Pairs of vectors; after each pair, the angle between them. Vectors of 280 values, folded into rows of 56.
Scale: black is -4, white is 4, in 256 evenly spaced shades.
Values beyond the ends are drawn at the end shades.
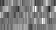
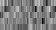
nearly opposite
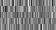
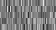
orthogonal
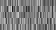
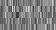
nearly opposite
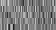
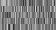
nearly parallel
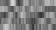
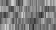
nearly parallel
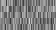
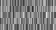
partly aligned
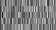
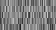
partly aligned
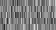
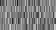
partly aligned
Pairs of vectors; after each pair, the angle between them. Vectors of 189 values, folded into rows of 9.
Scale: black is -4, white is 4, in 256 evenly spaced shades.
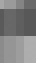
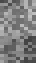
partly opposed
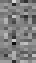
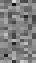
nearly parallel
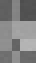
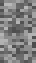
orthogonal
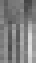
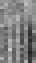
nearly opposite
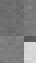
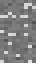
orthogonal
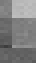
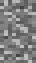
orthogonal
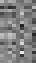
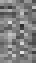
nearly parallel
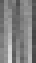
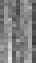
nearly parallel
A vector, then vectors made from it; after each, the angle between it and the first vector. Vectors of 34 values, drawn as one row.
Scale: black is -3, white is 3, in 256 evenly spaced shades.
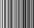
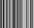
nearly opposite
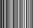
nearly opposite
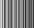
nearly parallel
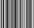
partly opposed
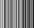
nearly parallel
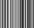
partly aligned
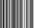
nearly opposite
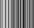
partly aligned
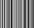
partly aligned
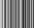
nearly parallel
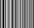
orthogonal
